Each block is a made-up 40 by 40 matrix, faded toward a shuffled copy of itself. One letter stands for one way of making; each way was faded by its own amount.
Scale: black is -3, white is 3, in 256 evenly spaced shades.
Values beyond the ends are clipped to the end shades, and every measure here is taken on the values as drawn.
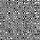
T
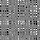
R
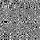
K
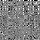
T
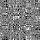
K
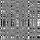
R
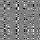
R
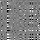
R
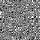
K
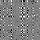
R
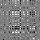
R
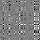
R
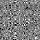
K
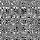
T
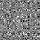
K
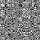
K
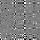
R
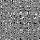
K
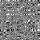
T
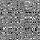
T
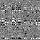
T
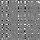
R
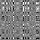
R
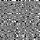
T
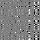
R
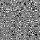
K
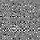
T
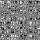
T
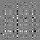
R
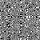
K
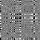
R
